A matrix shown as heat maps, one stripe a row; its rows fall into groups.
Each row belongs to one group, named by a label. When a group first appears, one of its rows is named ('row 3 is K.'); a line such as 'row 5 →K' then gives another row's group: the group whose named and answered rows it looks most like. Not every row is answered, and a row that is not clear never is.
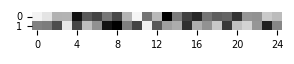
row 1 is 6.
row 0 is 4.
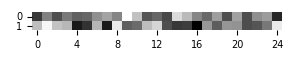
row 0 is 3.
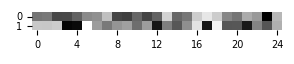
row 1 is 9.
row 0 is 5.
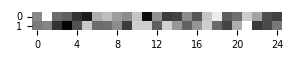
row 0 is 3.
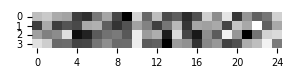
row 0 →4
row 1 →6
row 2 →4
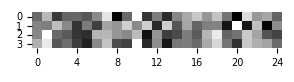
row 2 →3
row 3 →3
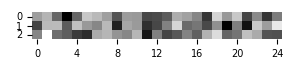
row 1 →9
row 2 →3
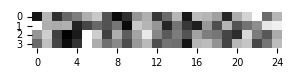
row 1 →4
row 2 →6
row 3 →6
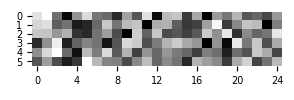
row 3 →9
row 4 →9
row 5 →6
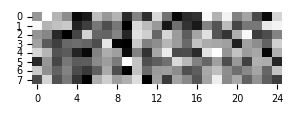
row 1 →4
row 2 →6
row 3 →5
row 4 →5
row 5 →3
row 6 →5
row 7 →3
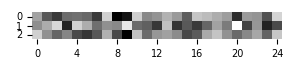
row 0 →5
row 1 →9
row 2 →5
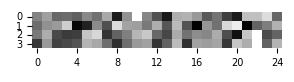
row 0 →3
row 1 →4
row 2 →6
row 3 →6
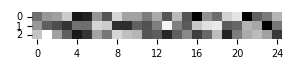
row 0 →4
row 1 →5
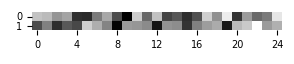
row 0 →4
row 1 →6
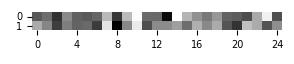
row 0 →3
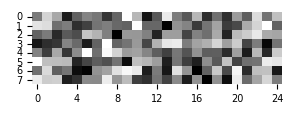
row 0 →9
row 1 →3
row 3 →5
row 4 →9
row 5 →4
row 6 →3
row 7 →9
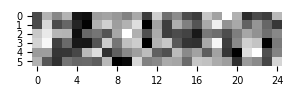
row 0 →4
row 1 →3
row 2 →4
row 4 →6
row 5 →5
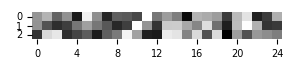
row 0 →6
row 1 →6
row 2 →9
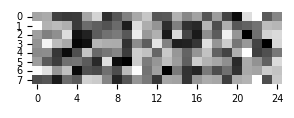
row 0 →6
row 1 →4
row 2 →4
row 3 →4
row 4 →6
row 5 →5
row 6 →4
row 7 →6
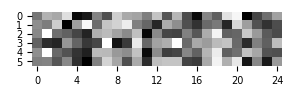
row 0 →4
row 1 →9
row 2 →3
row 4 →3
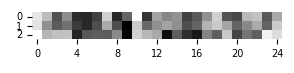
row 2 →4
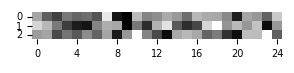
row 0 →5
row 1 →5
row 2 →3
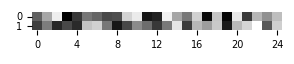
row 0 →9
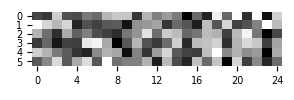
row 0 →9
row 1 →4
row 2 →6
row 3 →6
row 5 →9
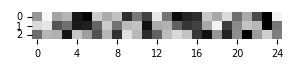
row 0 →4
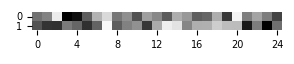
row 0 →9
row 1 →5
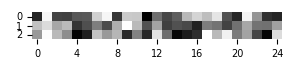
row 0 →3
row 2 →4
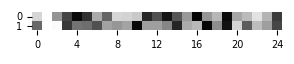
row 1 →9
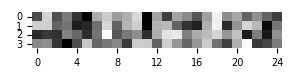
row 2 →5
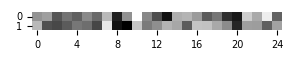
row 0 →3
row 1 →5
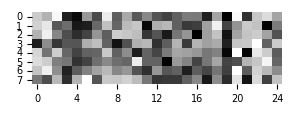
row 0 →9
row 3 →6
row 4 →9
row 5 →3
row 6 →9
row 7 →9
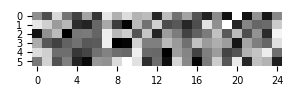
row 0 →9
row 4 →3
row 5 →3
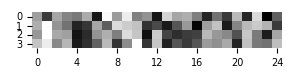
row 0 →9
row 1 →3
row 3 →4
